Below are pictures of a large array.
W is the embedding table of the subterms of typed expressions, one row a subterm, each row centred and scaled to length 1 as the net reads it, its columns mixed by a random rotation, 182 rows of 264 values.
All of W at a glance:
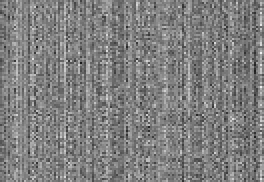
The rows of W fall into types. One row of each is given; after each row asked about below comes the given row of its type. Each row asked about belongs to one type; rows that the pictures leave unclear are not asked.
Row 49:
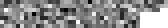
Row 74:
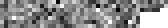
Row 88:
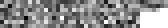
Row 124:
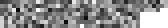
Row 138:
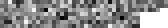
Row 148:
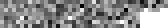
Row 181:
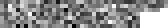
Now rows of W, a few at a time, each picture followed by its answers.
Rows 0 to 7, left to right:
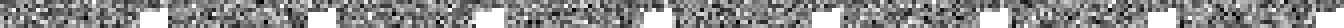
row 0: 124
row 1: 49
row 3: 74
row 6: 138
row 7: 74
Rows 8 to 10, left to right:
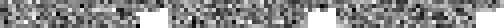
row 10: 124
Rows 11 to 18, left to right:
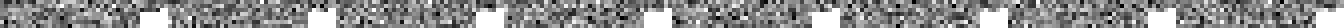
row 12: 148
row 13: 88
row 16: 148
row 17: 88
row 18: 88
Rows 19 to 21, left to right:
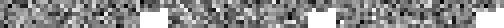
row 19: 88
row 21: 88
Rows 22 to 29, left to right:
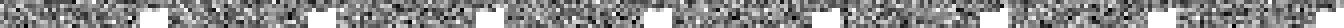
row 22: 181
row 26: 138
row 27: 124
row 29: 148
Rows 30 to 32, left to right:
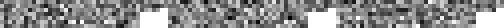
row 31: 138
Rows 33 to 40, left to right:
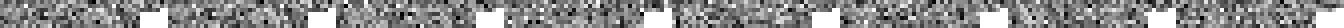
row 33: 49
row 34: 49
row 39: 148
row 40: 88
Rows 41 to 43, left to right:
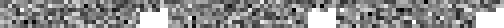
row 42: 148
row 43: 49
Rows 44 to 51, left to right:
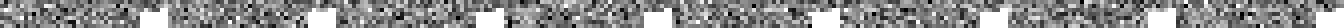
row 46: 138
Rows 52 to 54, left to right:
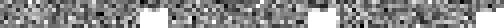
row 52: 88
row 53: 88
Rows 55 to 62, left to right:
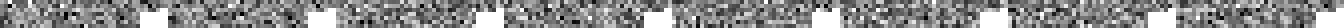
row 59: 148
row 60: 124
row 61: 124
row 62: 49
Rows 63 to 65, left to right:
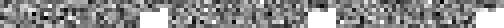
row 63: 49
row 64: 88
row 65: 88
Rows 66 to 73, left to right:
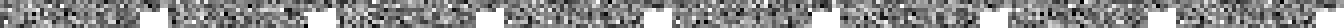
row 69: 88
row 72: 181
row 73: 88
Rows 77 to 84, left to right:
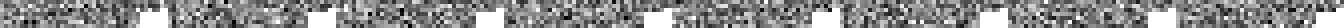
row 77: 74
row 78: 74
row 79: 181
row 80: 138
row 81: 148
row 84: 74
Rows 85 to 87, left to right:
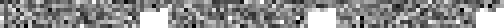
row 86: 181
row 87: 148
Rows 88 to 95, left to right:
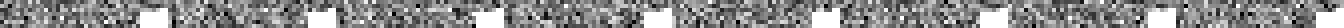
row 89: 74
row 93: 88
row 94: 181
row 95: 88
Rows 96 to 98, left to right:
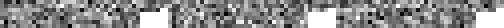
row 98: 49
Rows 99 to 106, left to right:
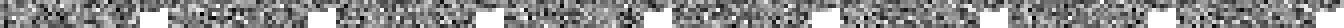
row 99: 74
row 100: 49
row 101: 88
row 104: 49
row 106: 49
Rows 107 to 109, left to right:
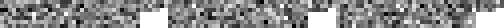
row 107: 124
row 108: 49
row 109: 74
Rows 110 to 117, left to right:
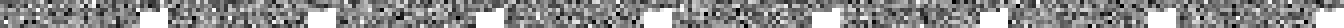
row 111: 88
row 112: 138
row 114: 181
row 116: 88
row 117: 148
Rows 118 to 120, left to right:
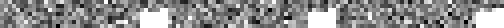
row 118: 148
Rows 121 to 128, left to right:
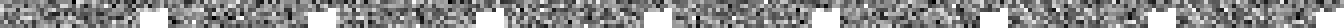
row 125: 148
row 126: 49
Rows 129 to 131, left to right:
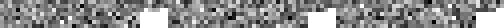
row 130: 138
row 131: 49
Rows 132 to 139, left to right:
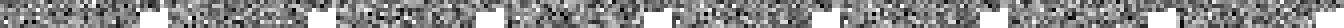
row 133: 148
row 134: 49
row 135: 74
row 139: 124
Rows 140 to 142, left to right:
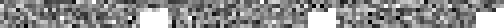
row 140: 181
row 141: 148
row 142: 49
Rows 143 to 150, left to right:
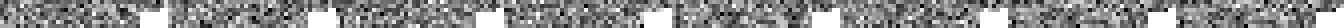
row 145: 124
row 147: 74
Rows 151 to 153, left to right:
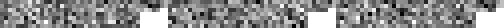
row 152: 49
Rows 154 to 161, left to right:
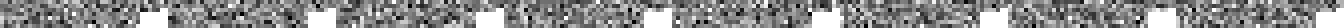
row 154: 74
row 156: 138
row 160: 181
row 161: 124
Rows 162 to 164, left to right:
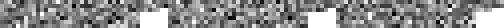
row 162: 138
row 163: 138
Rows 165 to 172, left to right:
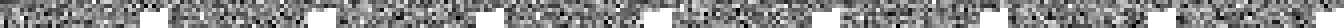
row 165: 148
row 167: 138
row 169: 181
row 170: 148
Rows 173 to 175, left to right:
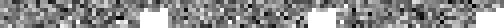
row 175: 181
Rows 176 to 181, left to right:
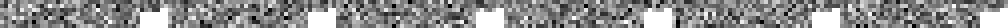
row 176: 74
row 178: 148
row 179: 148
